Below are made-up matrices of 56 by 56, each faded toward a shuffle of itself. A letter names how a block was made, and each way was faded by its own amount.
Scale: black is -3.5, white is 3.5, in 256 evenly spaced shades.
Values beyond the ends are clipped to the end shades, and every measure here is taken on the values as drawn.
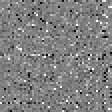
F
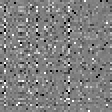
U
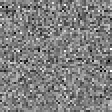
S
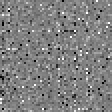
F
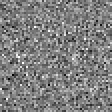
S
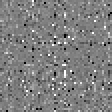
F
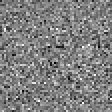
S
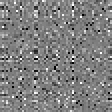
U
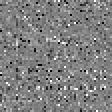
F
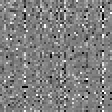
U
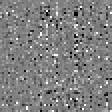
F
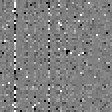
U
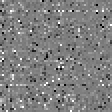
F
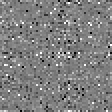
F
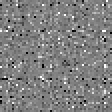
F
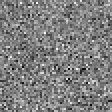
S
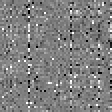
U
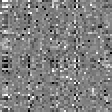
U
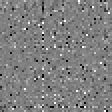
F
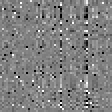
U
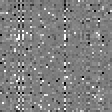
U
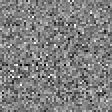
S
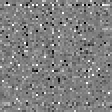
F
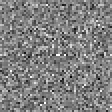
S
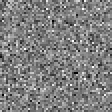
S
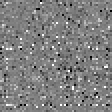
F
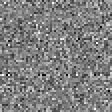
S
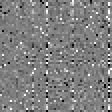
U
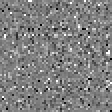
F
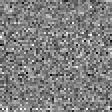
S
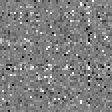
F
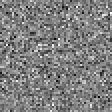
S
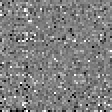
F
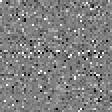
F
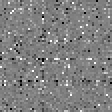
F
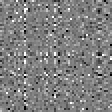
U
